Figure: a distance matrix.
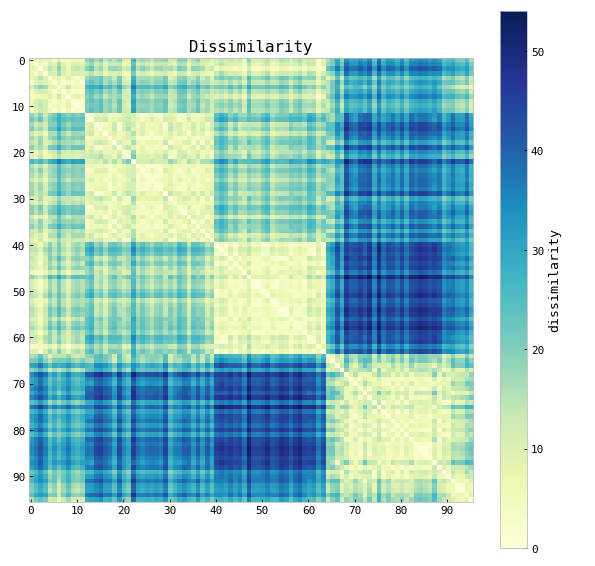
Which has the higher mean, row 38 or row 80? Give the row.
80
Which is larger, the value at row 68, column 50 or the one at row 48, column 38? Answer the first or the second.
the first
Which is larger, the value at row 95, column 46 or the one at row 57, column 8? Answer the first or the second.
the first
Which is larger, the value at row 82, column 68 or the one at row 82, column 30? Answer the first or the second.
the second
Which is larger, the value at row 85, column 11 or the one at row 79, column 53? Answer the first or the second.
the second
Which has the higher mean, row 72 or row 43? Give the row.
72
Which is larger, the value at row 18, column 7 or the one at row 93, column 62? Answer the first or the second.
the second
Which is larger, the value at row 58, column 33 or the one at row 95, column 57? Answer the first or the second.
the second
